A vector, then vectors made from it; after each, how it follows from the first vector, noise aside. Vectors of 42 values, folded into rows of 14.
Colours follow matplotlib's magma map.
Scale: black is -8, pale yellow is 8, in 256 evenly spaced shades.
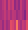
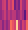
scaled up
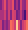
scaled up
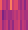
reversed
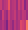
wrapped around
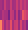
wrapped around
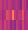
wrapped around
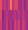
reversed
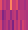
reversed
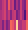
scaled up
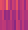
wrapped around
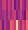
scaled up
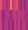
reversed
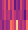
scaled up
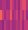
wrapped around
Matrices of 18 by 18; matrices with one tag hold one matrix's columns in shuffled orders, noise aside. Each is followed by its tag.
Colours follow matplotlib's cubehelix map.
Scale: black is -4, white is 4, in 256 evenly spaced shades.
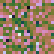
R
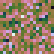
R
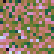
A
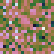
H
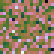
A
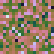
R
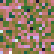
A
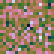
H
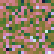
A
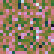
H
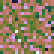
A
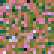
A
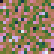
A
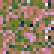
H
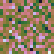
A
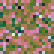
R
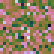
H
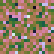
R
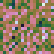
H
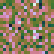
H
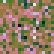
H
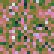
H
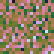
A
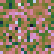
H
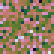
A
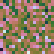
A
